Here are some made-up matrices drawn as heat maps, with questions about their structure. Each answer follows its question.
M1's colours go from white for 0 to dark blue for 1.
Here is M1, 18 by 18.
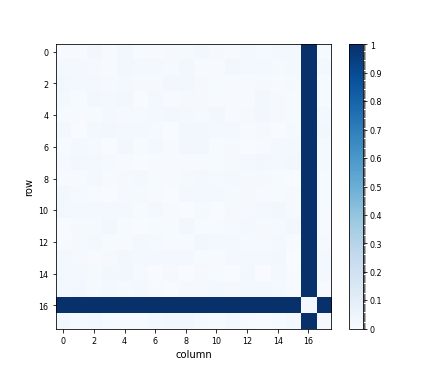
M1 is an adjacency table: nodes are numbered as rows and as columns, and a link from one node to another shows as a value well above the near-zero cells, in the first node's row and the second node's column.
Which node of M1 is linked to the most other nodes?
node 16
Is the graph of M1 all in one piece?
yes
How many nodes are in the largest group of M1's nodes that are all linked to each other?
2
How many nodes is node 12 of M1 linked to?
1
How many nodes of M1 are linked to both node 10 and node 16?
0
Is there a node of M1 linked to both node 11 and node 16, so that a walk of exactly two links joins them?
no
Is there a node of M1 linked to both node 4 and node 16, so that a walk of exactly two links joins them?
no
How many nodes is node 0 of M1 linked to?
1
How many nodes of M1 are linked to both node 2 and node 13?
1
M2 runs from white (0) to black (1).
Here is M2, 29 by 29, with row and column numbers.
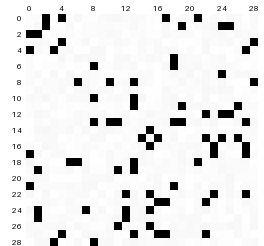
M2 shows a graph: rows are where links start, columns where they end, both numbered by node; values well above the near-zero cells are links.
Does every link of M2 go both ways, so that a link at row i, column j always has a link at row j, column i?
yes
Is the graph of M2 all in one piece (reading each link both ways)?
no
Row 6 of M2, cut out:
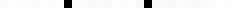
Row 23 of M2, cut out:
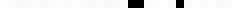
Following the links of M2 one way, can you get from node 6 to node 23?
yes
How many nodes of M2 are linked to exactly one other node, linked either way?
3
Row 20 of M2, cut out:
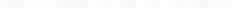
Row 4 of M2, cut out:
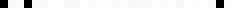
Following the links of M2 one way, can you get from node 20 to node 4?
no
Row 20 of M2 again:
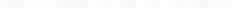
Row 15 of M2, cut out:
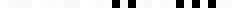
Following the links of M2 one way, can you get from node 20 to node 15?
no
